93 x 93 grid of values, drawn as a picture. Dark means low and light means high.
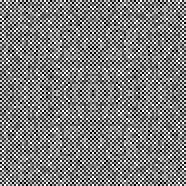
Grain: checkered. Mirror symmetry: left to right and top to bottom. Histogram: two levels. Odd rows or columns: none. Slope: none.
